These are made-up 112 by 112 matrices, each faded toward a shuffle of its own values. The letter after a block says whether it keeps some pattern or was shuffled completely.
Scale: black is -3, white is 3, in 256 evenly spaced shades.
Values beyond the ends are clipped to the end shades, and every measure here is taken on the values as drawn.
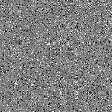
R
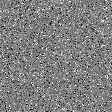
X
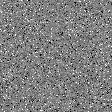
X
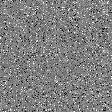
R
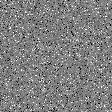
X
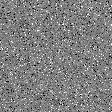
X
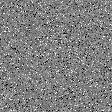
X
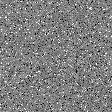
X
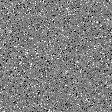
X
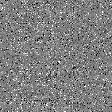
R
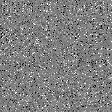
R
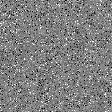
R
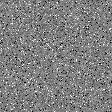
X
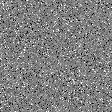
X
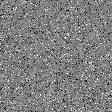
X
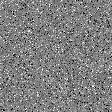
X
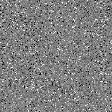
R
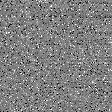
R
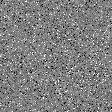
X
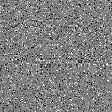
R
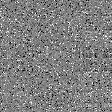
R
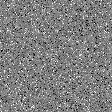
X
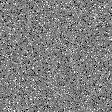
X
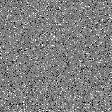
R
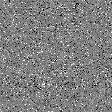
R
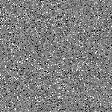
R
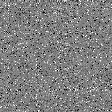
R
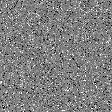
R
